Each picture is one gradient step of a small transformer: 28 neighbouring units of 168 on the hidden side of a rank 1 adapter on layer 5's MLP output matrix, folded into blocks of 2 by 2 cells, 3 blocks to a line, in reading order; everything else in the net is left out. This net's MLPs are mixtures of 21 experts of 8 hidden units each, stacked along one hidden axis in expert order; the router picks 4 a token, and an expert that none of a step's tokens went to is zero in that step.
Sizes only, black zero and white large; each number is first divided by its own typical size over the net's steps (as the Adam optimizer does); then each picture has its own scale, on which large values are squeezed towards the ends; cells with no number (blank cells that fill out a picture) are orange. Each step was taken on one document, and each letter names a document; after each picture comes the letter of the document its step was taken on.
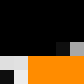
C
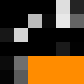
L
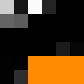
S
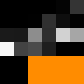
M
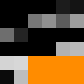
C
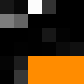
S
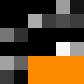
C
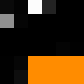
S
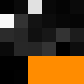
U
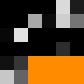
L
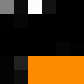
S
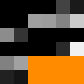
C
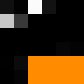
S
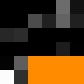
L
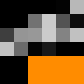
M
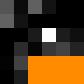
S
